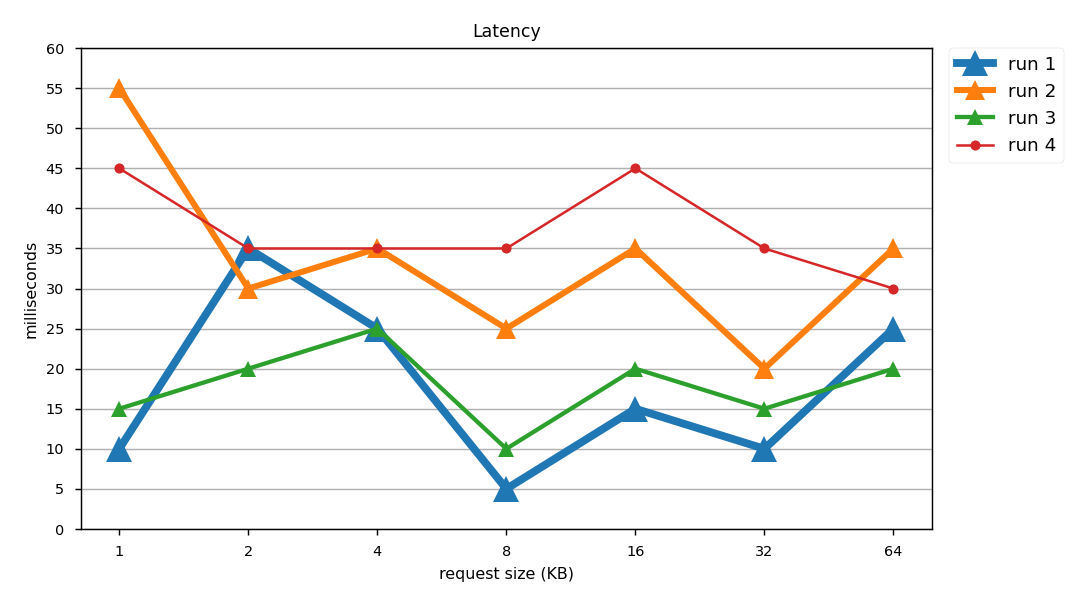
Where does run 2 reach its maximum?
1
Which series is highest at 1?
run 2
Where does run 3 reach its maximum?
4
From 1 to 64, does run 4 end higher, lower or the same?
lower
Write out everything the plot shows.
Title: Latency
x-axis: request size (KB), ticks 1 2 4 8 16 32 64
y-axis: milliseconds, ticks 0 5 10 15 20 25 30 35 40 45 50 55 60
Legend: run 1, run 2, run 3, run 4
Values:
run 1: 10 35 25 5 15 10 25
run 2: 55 30 35 25 35 20 35
run 3: 15 20 25 10 20 15 20
run 4: 45 35 35 35 45 35 30
